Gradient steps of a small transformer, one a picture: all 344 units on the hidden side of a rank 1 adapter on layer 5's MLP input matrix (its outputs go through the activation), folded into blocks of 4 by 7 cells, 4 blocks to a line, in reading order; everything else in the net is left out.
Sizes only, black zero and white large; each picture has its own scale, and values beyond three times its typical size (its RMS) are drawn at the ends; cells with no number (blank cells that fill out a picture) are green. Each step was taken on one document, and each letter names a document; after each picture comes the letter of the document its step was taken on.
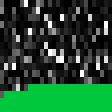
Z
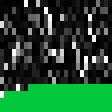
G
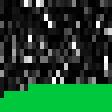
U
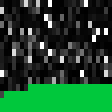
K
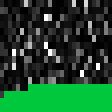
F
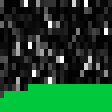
Z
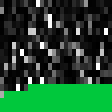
F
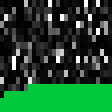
G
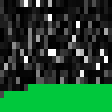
F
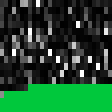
U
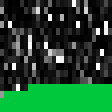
Z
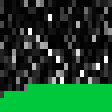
U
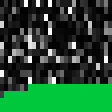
U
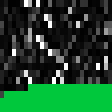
U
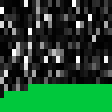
G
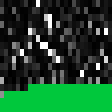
F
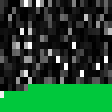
U
